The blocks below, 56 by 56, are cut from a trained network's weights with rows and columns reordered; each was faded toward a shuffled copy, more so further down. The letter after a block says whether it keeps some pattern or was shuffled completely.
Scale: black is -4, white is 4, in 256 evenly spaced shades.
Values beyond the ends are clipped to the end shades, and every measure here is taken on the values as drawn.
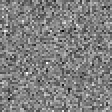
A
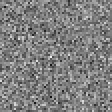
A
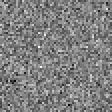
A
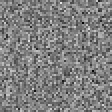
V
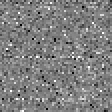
V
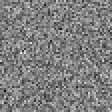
V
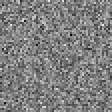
V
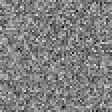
A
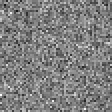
V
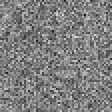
V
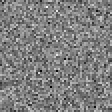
A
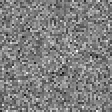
A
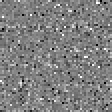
V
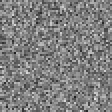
V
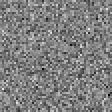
V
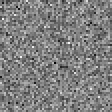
A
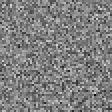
A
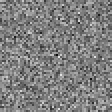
A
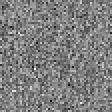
V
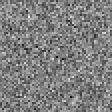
A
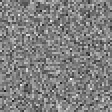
V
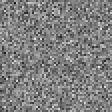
A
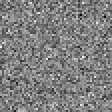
A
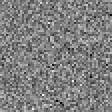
V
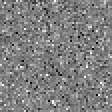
A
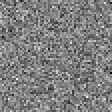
V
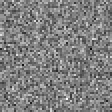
A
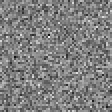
A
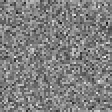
V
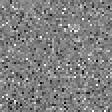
V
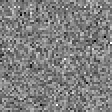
V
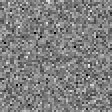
V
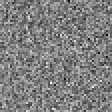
A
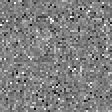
V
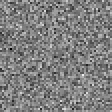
A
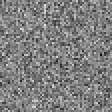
V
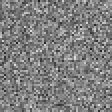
V
